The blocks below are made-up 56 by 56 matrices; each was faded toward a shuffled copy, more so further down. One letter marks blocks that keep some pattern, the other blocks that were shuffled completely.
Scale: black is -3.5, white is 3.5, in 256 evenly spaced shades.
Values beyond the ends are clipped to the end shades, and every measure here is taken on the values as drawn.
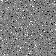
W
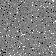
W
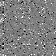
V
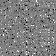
V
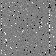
V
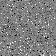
W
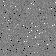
W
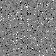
V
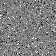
W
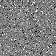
W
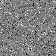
W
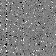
V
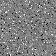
W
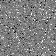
W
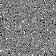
V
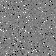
W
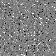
V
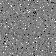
W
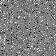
V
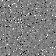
V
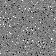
W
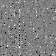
V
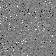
W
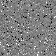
V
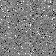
V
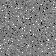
W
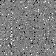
V
